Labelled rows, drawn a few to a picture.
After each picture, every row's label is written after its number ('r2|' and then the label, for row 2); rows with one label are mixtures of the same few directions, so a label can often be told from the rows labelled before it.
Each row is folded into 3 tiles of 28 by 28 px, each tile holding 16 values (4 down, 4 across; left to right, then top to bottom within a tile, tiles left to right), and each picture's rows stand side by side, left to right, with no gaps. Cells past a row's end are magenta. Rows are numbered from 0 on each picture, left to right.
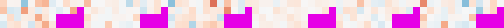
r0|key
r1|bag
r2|bag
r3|key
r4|key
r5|bag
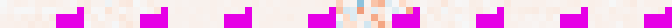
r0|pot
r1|key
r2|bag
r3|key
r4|key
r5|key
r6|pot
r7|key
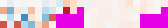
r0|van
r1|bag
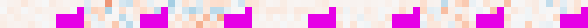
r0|key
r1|key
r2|pot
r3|pot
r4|van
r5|key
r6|bag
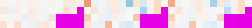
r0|van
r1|bag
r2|bag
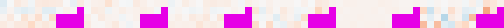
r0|pot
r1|key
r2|pot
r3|van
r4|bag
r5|van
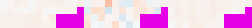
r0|pot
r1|key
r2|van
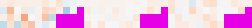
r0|van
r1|van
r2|key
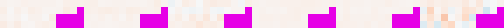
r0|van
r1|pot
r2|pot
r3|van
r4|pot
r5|van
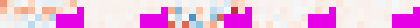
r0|pot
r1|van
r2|van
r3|van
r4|bag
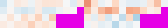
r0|pot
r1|pot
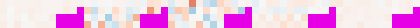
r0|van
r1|van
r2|key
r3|pot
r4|bag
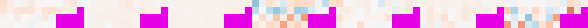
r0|pot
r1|bag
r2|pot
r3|pot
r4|bag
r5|van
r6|van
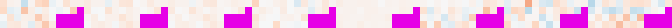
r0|key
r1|key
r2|key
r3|bag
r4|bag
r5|van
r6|key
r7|pot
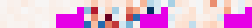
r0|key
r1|van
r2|bag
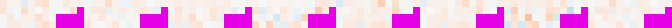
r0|key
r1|key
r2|van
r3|van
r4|bag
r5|bag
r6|van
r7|key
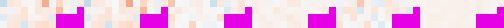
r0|bag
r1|bag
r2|bag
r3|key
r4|key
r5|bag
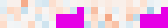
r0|key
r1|van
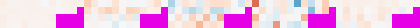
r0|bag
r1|pot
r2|pot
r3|bag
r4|van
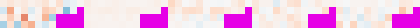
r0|van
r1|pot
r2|pot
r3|key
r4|van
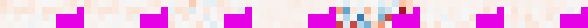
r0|pot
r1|pot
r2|key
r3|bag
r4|van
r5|van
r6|van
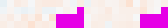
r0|pot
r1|bag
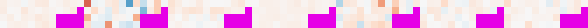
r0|key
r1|bag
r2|pot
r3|bag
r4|bag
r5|key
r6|bag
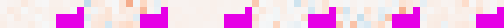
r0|key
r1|bag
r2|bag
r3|bag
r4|van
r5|bag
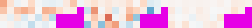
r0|pot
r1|van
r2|van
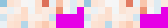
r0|bag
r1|bag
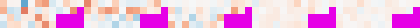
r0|key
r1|pot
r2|van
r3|bag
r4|key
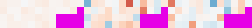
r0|key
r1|bag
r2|bag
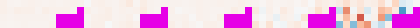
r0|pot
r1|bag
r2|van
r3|van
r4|van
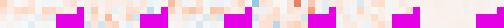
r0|pot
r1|van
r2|pot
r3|bag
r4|key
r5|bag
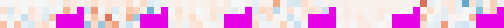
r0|van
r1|van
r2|van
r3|key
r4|van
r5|bag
